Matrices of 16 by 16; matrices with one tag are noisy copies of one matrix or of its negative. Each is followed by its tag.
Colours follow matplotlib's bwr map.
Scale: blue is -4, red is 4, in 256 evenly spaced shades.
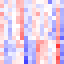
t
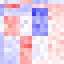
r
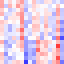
t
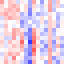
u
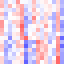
t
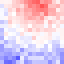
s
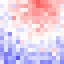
s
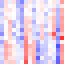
t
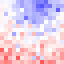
s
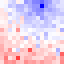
s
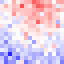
s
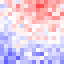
s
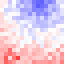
s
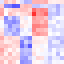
r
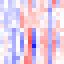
u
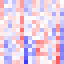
t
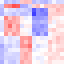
r
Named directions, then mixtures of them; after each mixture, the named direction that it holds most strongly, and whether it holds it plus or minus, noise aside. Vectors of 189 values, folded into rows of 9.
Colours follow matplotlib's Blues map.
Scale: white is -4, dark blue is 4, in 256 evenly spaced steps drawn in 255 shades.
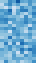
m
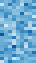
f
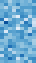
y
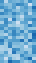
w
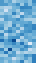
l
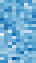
f, minus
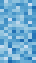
w, plus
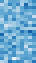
f, plus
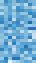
w, minus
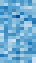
l, minus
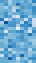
y, plus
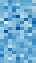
y, minus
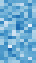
w, minus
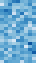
l, minus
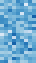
f, minus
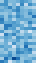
f, minus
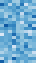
f, minus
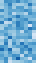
w, minus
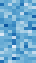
f, minus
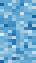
f, minus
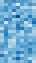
y, minus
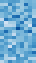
y, minus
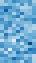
l, minus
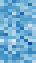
l, minus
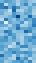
y, minus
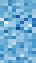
y, minus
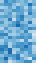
w, minus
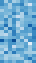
w, plus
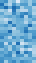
m, minus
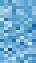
l, plus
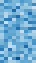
y, minus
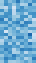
w, minus
